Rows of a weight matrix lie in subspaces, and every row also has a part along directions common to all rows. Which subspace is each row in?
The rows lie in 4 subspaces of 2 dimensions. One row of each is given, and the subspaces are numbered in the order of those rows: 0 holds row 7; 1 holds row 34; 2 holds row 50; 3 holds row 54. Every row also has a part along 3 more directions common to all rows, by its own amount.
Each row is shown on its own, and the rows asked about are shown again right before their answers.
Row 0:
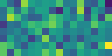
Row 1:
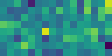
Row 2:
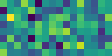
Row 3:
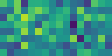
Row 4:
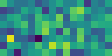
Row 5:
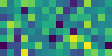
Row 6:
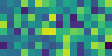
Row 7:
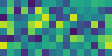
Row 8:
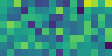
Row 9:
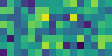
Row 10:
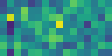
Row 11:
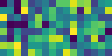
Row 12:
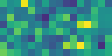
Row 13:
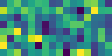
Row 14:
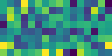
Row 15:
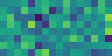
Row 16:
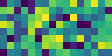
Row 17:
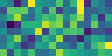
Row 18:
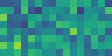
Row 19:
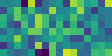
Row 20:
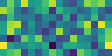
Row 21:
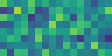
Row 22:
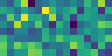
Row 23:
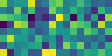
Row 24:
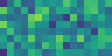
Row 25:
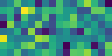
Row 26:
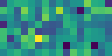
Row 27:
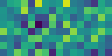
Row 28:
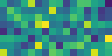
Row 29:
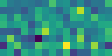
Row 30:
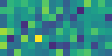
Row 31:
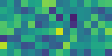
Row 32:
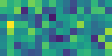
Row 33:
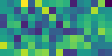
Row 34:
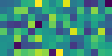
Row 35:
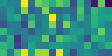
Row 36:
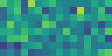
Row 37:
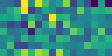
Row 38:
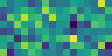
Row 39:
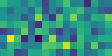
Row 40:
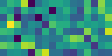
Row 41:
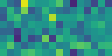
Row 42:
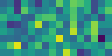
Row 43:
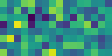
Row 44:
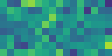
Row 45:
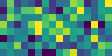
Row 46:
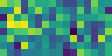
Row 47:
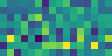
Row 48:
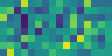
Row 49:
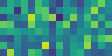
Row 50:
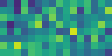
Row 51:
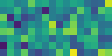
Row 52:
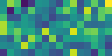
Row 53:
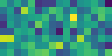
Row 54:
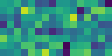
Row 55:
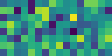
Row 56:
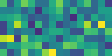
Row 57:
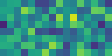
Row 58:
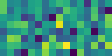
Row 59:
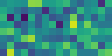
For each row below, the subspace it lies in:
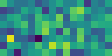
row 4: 3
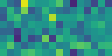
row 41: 1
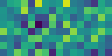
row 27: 1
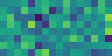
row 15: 1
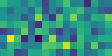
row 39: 3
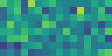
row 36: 2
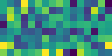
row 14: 1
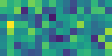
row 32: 2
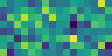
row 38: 2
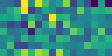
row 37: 1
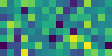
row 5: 2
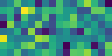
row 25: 3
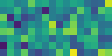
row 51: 2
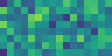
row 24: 0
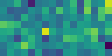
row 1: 1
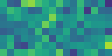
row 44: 1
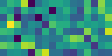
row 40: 1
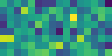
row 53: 3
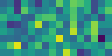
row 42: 2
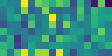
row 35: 1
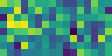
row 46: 2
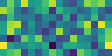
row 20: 3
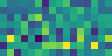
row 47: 3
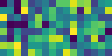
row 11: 2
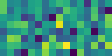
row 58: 3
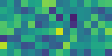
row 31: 3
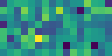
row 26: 3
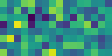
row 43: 0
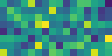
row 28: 1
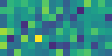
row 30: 3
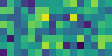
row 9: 0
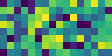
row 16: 0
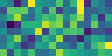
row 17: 1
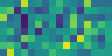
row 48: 2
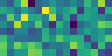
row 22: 2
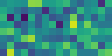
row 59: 2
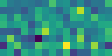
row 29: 3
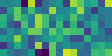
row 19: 1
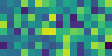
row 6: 3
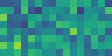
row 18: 2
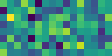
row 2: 0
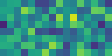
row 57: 3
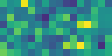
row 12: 0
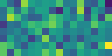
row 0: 1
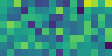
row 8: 1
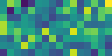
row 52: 1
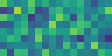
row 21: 0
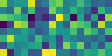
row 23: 0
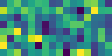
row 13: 3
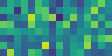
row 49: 0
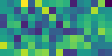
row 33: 1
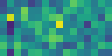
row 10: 2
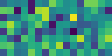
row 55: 0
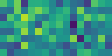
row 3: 2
